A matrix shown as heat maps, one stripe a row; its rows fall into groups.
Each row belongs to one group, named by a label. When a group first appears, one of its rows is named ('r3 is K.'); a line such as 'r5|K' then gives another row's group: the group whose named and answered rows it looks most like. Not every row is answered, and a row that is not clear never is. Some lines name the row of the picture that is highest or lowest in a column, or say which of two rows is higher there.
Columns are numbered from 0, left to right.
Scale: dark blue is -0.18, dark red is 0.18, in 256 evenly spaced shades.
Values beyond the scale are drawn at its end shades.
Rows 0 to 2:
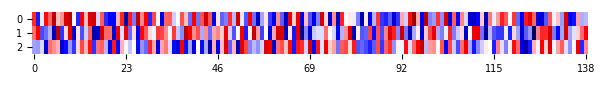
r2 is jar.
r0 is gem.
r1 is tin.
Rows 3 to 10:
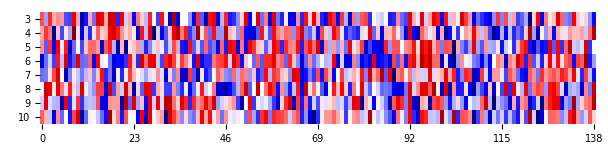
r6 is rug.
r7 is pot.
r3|gem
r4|tin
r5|jar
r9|tin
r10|tin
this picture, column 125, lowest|9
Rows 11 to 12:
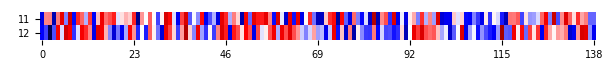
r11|rug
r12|rug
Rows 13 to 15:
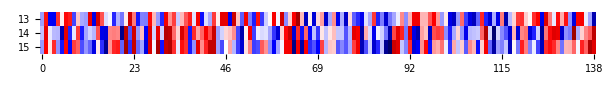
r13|rug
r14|tin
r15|tin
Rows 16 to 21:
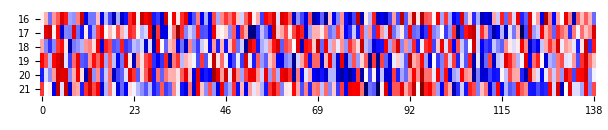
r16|rug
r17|pot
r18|jar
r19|gem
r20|rug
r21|jar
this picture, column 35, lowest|21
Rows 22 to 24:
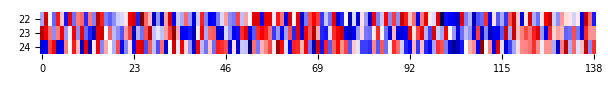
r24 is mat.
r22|rug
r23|gem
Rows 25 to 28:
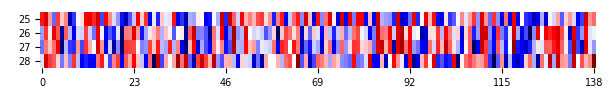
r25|jar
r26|pot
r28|tin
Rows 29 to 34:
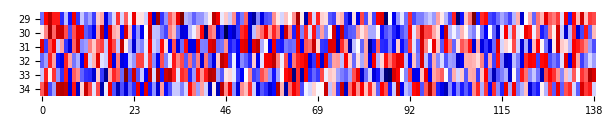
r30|gem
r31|gem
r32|mat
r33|tin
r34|jar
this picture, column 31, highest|33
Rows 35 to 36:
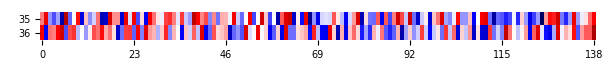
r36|gem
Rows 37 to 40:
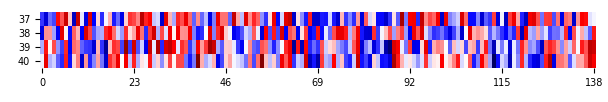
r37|rug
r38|mat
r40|tin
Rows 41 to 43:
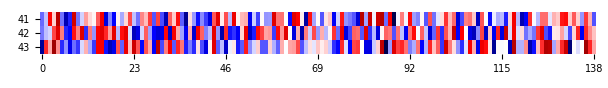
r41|pot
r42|gem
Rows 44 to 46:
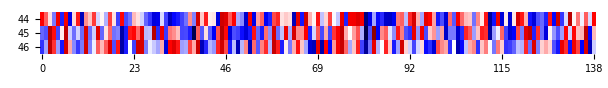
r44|jar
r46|mat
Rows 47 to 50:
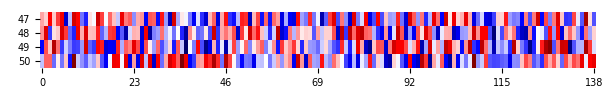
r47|gem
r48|jar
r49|pot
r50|tin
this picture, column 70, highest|50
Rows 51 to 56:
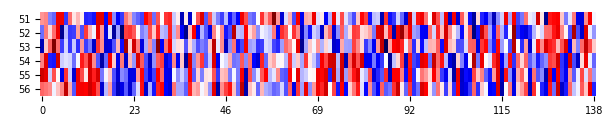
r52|pot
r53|pot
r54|jar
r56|jar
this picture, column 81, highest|51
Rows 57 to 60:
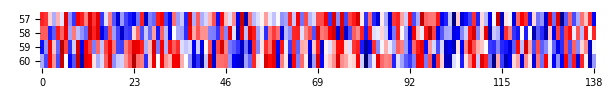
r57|jar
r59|mat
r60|mat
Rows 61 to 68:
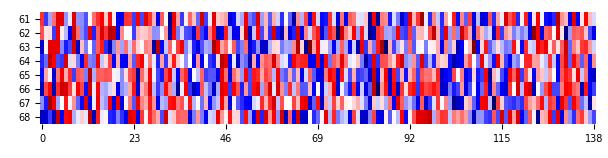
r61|gem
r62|gem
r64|mat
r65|rug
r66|rug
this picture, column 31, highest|68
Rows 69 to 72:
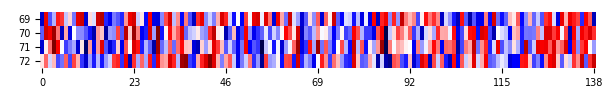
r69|rug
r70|pot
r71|pot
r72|tin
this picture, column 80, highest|71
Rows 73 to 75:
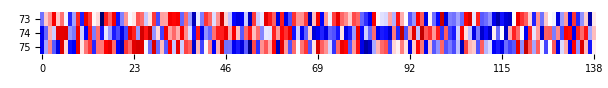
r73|mat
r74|rug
